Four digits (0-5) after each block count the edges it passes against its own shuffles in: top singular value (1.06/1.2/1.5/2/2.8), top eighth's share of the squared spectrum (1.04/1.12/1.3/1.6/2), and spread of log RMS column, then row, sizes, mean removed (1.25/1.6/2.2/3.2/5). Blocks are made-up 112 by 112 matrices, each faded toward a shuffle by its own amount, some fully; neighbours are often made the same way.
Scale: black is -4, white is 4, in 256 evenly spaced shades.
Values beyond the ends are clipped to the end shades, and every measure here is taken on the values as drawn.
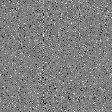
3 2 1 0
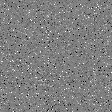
2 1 0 0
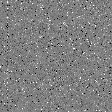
2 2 1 0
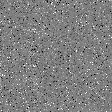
2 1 0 0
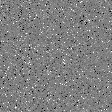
2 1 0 0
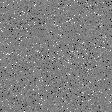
0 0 0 0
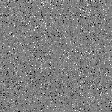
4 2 1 1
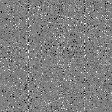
4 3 2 1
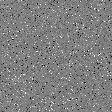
0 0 0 0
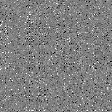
4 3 2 1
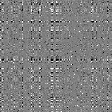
5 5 4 3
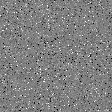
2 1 0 0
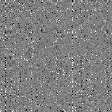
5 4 2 2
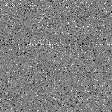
3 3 0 2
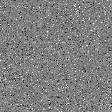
2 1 0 0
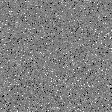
0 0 0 0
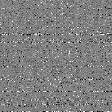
4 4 1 3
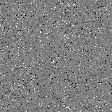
2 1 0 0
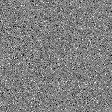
3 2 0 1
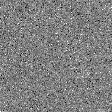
3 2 1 0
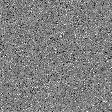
1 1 0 0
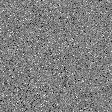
0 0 0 0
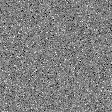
1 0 0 0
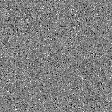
3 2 0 1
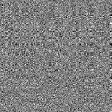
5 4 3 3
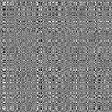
5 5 4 4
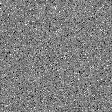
2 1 0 0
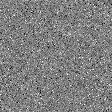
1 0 0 0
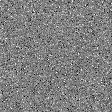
1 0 0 0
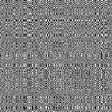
5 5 4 4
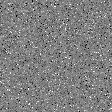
0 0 0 0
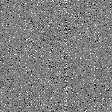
3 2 2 0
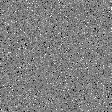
2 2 1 0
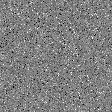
1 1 0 0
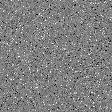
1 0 0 0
